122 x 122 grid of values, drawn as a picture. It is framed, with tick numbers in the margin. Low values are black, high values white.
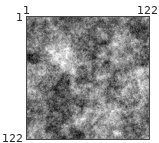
Histogram: bell-shaped. Slope: none. Mirror symmetry: none. Odd rows or columns: none.
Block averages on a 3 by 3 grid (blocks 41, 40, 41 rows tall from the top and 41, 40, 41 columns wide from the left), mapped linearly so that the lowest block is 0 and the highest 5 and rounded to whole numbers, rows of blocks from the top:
412 | 345 | 044
